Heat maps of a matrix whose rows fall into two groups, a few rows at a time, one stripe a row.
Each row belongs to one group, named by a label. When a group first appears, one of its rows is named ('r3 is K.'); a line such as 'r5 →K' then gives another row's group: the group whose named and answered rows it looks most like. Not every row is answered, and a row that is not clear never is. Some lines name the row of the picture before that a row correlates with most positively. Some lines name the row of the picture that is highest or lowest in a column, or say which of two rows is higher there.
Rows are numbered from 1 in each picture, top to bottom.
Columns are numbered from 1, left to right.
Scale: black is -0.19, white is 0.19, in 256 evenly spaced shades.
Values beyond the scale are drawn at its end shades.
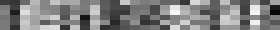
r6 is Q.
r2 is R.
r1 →Q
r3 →R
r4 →Q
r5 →R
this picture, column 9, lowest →4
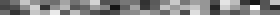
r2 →R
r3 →Q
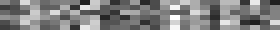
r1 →R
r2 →R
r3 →Q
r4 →R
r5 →R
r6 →R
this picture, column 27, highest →4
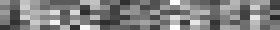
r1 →R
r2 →R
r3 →Q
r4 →R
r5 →Q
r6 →R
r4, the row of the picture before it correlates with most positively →1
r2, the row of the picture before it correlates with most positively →1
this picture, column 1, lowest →6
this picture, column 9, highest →6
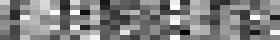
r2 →Q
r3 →Q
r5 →R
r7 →Q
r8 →R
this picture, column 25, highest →2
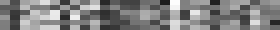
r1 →Q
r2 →R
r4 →Q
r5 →R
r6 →Q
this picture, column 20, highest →3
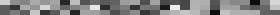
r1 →Q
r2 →Q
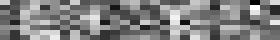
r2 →R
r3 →R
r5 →Q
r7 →Q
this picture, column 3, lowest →8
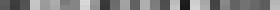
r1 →Q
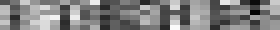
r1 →R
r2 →Q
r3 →Q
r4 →Q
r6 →Q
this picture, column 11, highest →3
